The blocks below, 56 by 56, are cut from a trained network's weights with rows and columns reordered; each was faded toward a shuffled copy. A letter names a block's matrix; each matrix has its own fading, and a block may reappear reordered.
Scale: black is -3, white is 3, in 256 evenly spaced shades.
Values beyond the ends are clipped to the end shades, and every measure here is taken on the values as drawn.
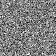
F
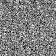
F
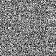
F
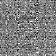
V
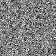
F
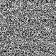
F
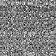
V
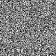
F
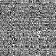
V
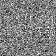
F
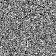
F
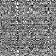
V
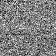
F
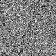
F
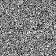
F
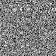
F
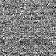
V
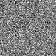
F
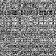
V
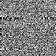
V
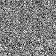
F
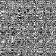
V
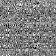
V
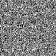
F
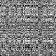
V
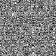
V
